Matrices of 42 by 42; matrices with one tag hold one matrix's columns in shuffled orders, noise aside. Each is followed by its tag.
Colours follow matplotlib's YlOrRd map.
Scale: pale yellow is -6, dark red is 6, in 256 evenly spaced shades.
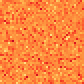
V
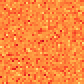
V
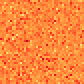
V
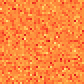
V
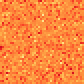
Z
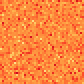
Z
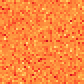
V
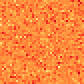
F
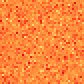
F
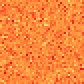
F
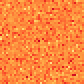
V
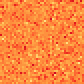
Z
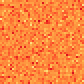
F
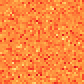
V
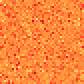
F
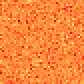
F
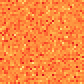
V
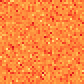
Z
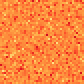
Z
